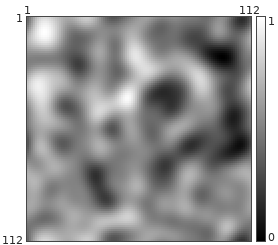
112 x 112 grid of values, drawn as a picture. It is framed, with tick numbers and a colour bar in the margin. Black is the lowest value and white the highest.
The ninth with the highest average is the top left. Overall the values sit about 50% of the way up the scale. No lone cell stands out from its neighbours.
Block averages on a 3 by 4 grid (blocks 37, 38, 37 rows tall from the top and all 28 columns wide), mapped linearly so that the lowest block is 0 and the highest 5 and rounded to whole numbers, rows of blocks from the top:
5 4 3 1
4 5 1 0
4 3 3 3
